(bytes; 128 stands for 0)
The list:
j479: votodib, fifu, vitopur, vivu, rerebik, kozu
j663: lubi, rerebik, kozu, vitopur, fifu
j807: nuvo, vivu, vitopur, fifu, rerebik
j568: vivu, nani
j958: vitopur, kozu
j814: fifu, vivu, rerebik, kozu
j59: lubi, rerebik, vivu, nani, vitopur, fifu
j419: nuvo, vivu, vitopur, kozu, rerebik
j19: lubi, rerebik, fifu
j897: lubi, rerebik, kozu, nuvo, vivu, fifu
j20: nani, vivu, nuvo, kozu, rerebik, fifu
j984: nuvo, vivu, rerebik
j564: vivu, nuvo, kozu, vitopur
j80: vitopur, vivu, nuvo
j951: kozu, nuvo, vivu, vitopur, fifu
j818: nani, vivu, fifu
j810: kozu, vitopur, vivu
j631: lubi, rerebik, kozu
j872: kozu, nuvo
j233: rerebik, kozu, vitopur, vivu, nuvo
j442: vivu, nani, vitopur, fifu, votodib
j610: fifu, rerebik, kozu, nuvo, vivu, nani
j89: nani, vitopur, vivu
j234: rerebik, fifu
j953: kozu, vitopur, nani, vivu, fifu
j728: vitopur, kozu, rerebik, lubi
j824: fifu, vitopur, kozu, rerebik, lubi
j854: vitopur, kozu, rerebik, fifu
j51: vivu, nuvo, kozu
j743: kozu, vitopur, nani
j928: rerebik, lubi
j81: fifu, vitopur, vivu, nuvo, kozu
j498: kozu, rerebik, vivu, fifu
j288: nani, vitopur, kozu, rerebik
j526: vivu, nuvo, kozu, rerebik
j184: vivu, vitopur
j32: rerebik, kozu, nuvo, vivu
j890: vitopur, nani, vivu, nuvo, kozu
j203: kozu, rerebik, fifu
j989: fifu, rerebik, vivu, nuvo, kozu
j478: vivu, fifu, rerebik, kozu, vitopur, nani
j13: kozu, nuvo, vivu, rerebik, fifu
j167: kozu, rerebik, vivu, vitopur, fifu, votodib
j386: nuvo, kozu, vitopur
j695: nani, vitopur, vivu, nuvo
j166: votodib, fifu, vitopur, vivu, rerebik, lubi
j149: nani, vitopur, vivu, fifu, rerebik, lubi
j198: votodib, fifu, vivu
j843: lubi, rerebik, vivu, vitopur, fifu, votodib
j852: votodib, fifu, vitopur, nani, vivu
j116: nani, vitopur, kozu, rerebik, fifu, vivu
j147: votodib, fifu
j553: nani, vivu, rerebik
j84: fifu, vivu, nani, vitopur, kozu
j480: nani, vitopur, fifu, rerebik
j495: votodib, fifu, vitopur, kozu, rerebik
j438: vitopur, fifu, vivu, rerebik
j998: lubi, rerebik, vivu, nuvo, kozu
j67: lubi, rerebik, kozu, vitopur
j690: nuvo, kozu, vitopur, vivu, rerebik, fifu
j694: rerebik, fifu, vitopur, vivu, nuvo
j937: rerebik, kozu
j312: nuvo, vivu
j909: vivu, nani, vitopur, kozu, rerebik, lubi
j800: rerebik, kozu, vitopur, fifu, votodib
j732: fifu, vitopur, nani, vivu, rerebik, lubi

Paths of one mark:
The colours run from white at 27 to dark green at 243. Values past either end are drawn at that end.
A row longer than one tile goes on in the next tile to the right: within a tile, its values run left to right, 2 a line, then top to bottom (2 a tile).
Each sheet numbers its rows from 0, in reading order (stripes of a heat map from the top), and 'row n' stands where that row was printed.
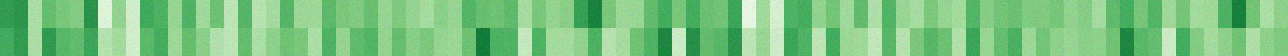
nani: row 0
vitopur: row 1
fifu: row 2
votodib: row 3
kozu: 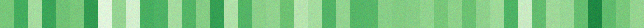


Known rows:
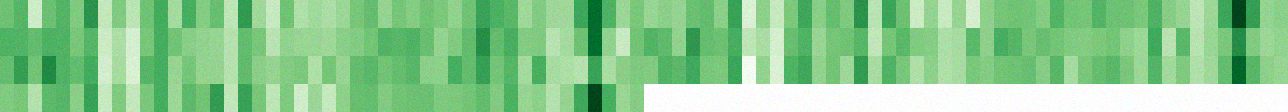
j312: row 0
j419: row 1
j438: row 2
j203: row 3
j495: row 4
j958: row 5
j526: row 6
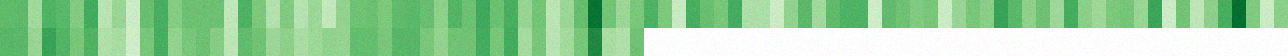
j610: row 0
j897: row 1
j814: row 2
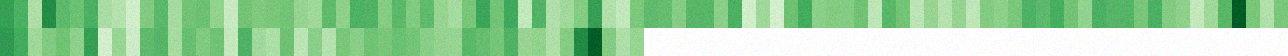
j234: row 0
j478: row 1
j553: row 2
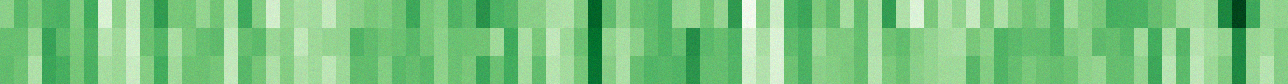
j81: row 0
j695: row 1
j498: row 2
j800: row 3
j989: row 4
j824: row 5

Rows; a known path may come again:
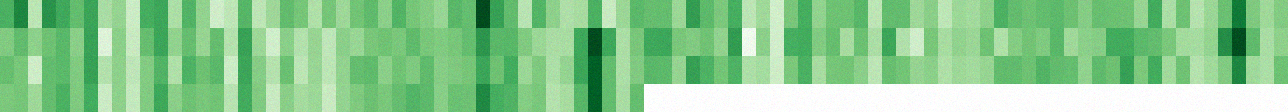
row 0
j198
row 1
j498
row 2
j80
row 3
j89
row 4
j984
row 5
j814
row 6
j807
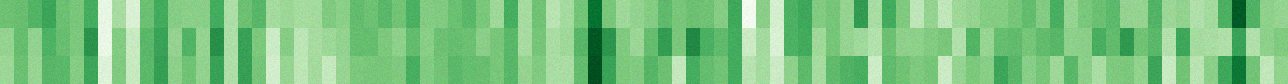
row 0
j854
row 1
j810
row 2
j386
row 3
j495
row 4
j951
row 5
j897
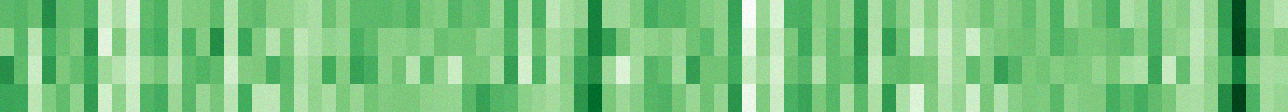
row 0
j800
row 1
j288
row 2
j872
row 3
j419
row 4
j928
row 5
j937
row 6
j568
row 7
j695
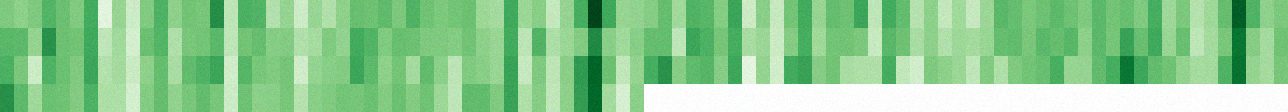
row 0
j233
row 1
j13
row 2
j203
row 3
j989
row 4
j998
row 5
j442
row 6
j59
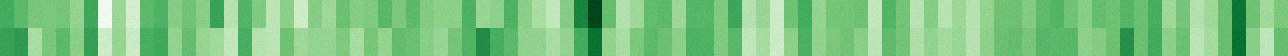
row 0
j909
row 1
j610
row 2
j818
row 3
j694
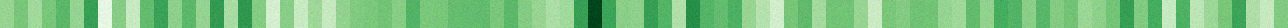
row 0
j564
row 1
j234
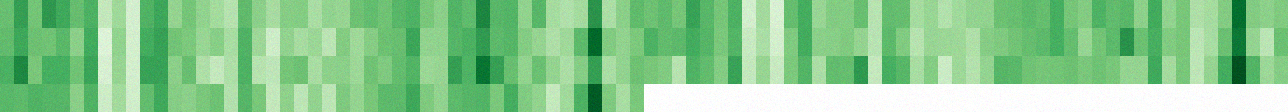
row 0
j479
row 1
j167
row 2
j84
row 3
j438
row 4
j852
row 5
j32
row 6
j478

